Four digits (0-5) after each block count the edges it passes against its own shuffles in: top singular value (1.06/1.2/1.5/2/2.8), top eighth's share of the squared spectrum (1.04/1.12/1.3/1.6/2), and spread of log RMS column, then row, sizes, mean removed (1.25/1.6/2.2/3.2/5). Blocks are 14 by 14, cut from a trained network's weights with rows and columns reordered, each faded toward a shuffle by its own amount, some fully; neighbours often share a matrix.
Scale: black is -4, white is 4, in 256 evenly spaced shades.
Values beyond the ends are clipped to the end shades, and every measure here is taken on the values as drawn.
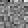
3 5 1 1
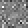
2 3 0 2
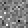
0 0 0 0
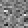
2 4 1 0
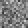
0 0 0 0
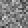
0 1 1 0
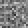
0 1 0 0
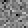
0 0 0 0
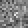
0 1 1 0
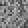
0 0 0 1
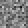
0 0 0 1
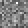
2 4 1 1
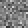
1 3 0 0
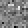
0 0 0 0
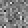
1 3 0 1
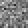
0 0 0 0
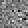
2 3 0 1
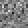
1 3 0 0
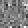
2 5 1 1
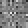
2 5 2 2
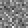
1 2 0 0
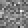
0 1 0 1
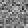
1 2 0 1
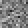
1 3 0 0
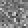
1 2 0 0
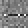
3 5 0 1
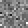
1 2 0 0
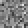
1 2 1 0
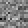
2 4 0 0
